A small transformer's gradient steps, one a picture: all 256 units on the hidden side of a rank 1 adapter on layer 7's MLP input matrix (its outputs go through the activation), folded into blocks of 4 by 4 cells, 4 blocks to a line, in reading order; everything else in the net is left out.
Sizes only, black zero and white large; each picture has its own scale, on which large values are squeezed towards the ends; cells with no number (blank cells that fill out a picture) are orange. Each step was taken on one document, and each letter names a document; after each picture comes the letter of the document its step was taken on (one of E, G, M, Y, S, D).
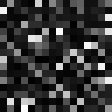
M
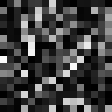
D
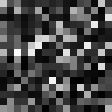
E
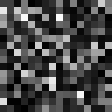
E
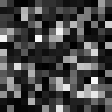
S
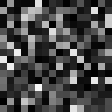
M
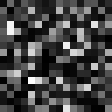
S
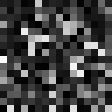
D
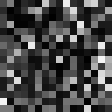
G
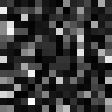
S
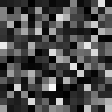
E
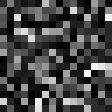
G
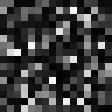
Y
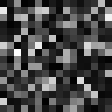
E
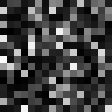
D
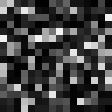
M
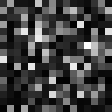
D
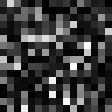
D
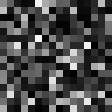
M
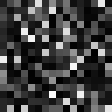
D
